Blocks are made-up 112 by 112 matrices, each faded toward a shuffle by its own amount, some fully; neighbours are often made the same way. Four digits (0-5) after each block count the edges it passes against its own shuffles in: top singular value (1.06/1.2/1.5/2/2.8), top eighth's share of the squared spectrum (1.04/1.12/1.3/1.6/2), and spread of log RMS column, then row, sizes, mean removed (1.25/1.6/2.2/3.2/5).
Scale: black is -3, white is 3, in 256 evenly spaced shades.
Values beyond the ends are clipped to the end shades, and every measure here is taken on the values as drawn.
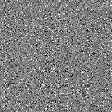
4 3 2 2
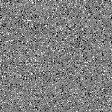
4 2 1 1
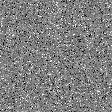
2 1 0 0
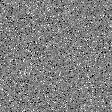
1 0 0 0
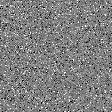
3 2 0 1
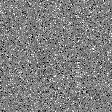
2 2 0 0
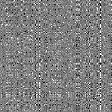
5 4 3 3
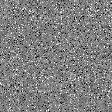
3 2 1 1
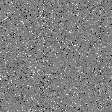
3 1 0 0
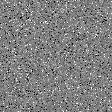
2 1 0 0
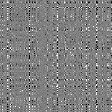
5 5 4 3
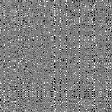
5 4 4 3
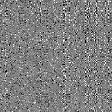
4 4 3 2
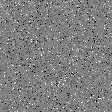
0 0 0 0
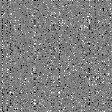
4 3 2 1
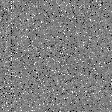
3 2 1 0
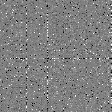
4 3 2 1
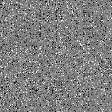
3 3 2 1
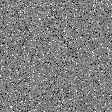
0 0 0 0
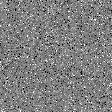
1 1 1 0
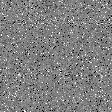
3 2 0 1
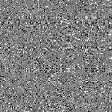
4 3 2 2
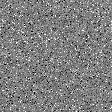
0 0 0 0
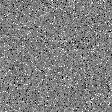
0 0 0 0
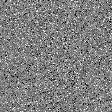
0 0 2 0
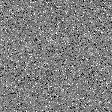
0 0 0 0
